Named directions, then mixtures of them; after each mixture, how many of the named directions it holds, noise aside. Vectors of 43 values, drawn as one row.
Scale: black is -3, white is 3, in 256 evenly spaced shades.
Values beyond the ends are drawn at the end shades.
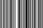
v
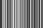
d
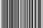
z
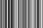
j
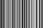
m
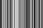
two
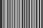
two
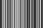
one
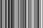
one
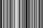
three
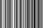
two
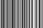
two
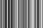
one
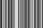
three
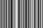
two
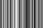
two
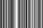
three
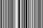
three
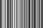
one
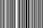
two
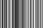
two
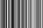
three
